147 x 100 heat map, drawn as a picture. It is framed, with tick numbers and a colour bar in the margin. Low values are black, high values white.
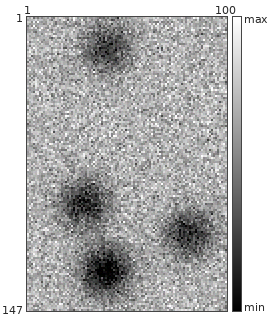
Average level on the scale: 60%. Mirror symmetry: none. Odd rows or columns: none. Dips: four. Ninth with the lowest average: bottom middle.
